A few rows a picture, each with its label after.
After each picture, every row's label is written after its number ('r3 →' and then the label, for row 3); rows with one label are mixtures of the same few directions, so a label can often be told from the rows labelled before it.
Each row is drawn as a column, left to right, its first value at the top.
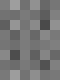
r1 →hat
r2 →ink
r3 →ink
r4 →ink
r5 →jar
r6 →hat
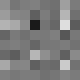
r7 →jar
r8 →hat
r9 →jar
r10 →hat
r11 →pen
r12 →jar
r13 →jar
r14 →hat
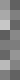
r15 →jar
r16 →ink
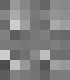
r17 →pen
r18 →jar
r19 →jar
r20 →pen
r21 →pen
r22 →jar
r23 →jar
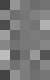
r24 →ink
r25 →ink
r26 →pen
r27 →pen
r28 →hat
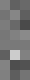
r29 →pen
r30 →pen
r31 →jar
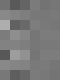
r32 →hat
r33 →ink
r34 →ink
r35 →ink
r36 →ink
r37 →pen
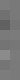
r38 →hat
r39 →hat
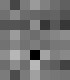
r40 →hat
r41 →ink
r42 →hat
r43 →pen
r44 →hat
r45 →jar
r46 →jar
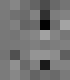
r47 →pen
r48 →pen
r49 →jar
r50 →ink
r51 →jar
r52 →ink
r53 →hat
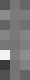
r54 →pen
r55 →pen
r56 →ink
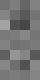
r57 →hat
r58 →hat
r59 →jar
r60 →pen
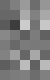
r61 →jar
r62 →hat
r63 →jar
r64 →pen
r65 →jar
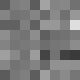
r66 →ink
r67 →hat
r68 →ink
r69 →ink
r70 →ink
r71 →jar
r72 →pen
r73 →hat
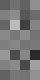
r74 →ink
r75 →hat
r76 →jar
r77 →pen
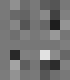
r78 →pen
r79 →pen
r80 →jar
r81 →hat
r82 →pen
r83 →jar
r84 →hat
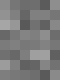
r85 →jar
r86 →hat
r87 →jar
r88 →pen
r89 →ink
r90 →ink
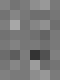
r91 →ink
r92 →hat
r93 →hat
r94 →pen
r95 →ink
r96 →hat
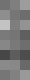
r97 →hat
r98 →pen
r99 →ink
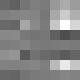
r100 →ink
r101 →ink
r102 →hat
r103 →jar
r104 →pen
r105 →jar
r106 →jar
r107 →jar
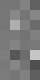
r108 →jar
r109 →hat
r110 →ink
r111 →pen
